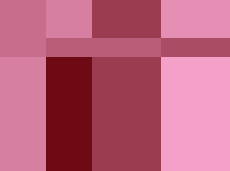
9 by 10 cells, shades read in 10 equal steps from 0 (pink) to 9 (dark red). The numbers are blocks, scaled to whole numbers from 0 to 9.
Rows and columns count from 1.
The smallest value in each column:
2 2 2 2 4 4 4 0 0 0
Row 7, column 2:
2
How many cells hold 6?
24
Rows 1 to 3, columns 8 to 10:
1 1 1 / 1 1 1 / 5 5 5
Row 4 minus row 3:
-1 -1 5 5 2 2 2 -5 -5 -5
